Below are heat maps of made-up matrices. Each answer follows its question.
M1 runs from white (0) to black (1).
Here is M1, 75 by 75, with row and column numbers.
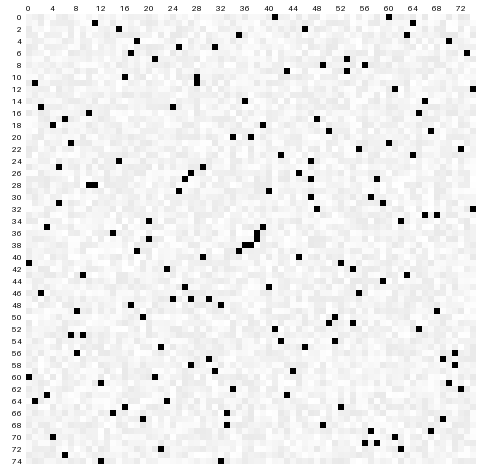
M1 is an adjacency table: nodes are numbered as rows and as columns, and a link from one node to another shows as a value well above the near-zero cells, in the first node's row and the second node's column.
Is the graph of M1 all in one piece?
no
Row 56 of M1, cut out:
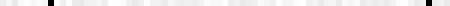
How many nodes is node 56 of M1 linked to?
2
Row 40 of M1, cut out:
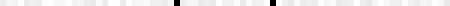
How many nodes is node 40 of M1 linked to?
2
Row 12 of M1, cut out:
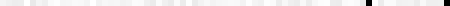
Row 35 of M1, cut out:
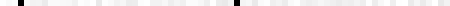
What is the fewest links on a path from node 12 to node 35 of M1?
6
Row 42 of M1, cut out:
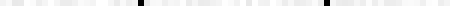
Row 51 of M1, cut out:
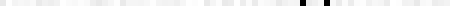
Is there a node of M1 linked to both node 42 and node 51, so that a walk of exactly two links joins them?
yes
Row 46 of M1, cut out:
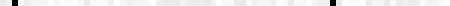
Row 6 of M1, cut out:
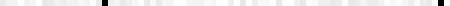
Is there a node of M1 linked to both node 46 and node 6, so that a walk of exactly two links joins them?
no
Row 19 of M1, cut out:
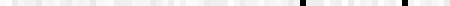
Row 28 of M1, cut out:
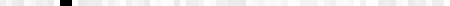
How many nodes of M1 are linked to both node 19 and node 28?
0
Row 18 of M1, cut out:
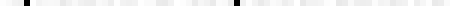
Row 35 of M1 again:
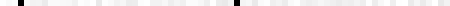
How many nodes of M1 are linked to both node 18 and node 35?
1
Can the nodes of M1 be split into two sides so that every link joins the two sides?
yes
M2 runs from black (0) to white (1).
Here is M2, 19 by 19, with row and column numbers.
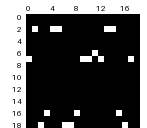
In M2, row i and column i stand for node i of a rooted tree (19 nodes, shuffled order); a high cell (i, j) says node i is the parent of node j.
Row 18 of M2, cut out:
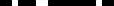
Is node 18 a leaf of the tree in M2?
no
